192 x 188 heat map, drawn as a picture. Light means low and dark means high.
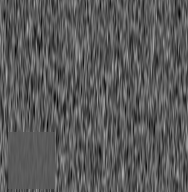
An odd patch, calmer than its surroundings, sits in the bottom left. Neither half mirrors the other. The grain runs up and down. The bottom left is the smoothest part. The histogram is bell-shaped.
